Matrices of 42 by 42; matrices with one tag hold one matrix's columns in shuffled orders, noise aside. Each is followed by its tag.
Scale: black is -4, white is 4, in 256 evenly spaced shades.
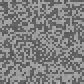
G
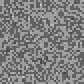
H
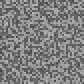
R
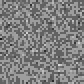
G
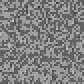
G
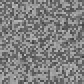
G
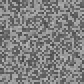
H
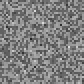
R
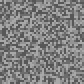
R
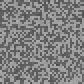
R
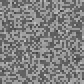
H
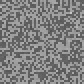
H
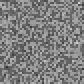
R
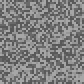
G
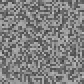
R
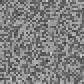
R
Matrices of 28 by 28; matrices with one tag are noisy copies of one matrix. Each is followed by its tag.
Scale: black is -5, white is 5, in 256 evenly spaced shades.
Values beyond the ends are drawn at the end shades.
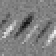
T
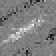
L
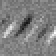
T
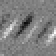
T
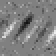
T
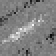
L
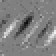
T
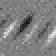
T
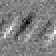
T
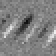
T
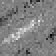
L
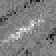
L
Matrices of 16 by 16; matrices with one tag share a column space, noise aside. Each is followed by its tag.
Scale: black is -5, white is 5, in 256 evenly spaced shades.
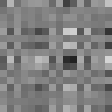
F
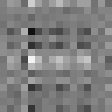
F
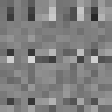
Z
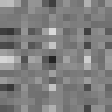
F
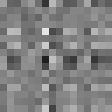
F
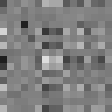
F
